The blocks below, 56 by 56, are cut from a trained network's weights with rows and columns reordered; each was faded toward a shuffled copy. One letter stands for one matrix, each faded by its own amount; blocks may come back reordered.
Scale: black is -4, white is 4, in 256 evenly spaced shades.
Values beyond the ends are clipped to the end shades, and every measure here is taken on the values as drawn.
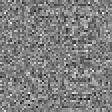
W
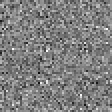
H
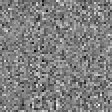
H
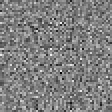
H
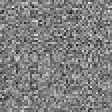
W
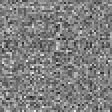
W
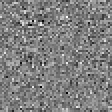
H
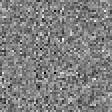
H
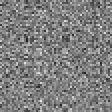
W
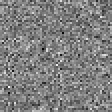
W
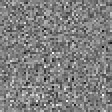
H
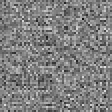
W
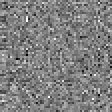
W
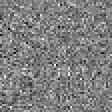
W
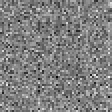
H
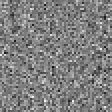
H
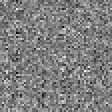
H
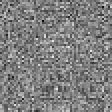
W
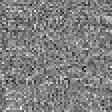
W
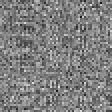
W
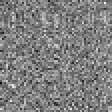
W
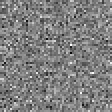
H
